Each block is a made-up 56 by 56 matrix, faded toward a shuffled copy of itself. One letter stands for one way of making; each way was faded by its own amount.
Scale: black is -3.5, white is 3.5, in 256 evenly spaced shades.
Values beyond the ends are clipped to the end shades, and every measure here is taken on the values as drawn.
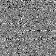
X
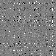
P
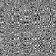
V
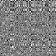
V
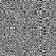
V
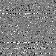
X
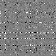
P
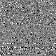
X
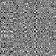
V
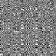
V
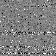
X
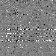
P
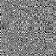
V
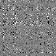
P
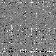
P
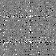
P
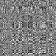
V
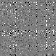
P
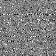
X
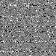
X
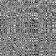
V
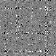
P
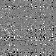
P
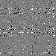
P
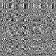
V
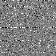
X
